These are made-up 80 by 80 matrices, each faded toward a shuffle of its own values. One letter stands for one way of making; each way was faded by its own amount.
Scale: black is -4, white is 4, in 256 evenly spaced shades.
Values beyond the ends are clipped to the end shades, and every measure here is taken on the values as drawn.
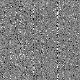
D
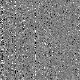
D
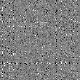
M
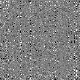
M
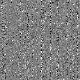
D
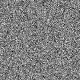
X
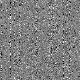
D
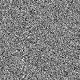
X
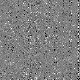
M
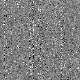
D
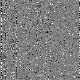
D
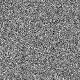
X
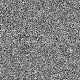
X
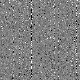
D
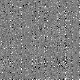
M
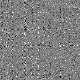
M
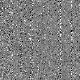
D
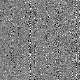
D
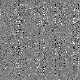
M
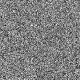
X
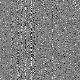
D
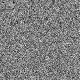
X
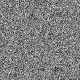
X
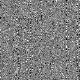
D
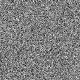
X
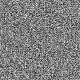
X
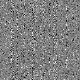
D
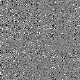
M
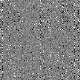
M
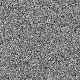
X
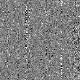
D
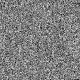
X
